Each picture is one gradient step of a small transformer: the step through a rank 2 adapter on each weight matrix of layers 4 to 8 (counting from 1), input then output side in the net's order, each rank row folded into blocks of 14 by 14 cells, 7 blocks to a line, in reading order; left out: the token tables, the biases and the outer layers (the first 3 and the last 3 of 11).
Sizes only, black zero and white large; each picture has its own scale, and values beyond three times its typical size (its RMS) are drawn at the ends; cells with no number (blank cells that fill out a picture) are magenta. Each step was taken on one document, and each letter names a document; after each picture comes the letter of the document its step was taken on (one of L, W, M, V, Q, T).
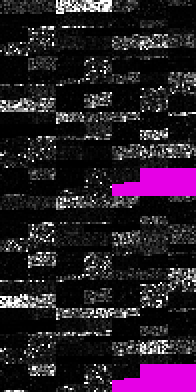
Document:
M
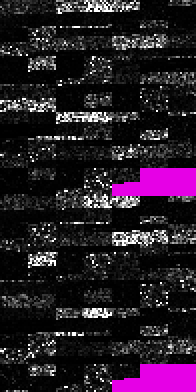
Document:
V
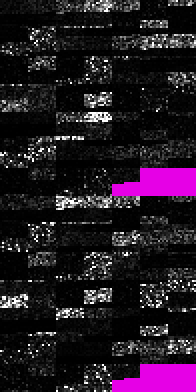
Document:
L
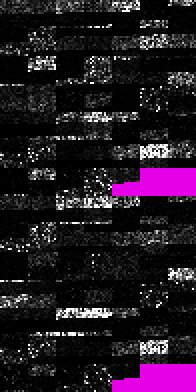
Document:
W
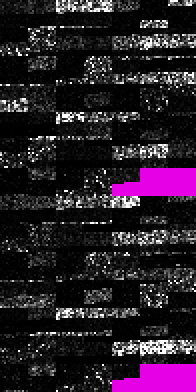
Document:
V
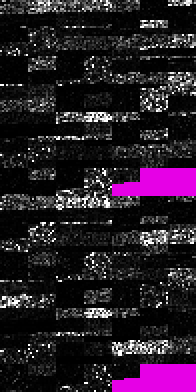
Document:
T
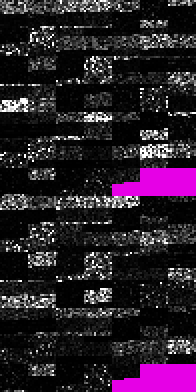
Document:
T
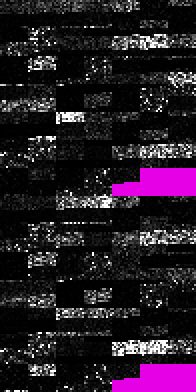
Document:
L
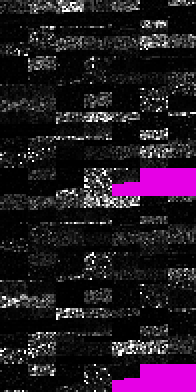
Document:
T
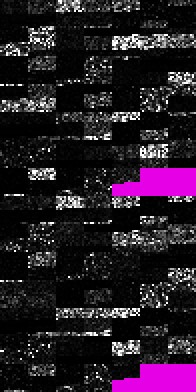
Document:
M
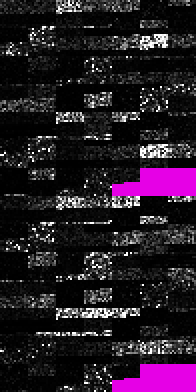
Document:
M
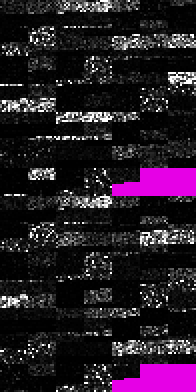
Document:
T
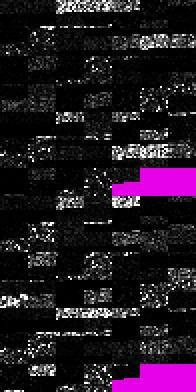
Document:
M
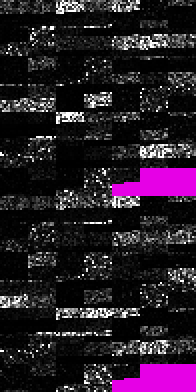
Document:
M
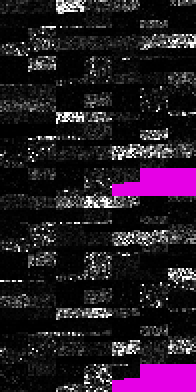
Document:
V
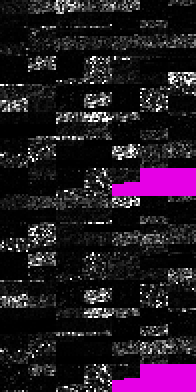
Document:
W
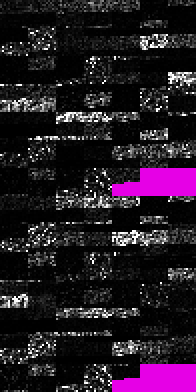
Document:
W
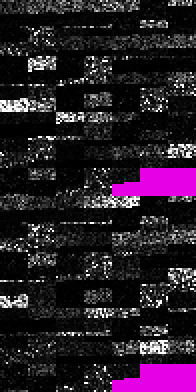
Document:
L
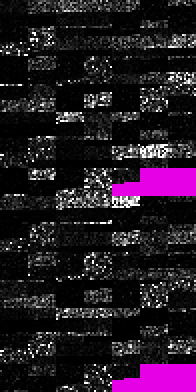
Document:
T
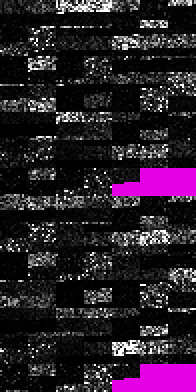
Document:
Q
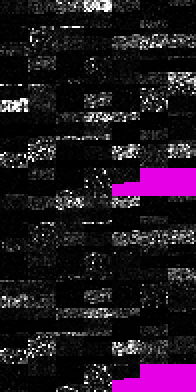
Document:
T
